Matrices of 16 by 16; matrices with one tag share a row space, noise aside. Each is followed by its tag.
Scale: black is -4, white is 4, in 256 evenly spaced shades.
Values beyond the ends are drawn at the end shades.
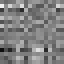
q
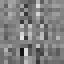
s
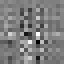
s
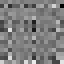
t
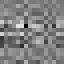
q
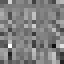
t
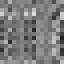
t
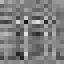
q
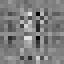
s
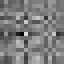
q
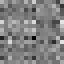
t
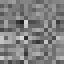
q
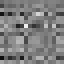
q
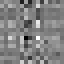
s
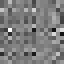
t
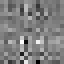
s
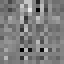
s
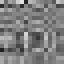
q
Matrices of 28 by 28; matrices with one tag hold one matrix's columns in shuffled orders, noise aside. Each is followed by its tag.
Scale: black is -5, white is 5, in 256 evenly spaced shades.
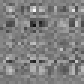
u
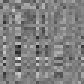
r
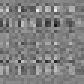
u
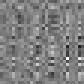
r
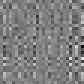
r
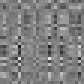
r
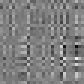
r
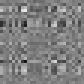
u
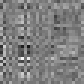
r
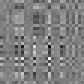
r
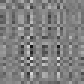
r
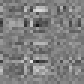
u
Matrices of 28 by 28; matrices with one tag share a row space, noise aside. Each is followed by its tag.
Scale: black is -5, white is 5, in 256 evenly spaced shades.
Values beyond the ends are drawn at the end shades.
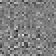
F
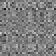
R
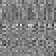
R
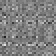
R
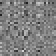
F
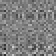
R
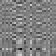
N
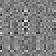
F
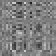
N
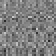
R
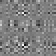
F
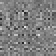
F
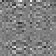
N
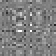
N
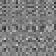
R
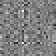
F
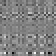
R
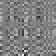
F
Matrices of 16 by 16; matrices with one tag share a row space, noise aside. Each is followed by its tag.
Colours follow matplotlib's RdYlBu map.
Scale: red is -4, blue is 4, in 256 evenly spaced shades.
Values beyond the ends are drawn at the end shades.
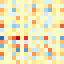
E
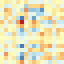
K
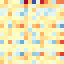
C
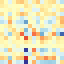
C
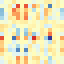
E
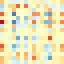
E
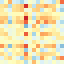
C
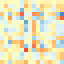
C
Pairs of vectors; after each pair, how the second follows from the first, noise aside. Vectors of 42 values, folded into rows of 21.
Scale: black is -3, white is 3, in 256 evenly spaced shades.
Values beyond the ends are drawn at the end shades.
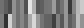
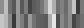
reversed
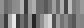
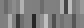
partly zeroed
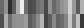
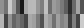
negated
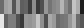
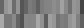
shrunk
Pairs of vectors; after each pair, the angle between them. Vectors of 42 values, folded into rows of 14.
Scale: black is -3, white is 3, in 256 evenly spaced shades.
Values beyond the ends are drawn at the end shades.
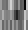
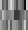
nearly parallel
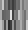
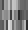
nearly opposite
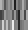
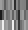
nearly parallel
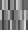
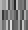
partly aligned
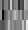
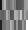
partly aligned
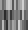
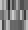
partly opposed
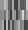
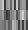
orthogonal
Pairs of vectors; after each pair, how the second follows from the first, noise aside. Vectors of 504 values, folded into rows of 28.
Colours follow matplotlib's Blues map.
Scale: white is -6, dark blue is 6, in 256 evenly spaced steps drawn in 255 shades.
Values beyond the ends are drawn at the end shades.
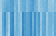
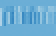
partly zeroed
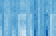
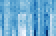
scaled up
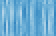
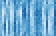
scaled up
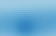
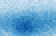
scaled up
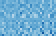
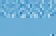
partly zeroed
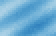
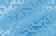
partly zeroed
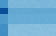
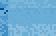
partly zeroed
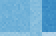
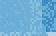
partly zeroed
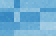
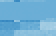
partly zeroed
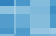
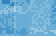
partly zeroed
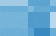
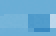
partly zeroed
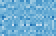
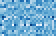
scaled up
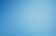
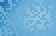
partly zeroed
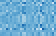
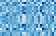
scaled up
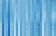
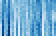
scaled up
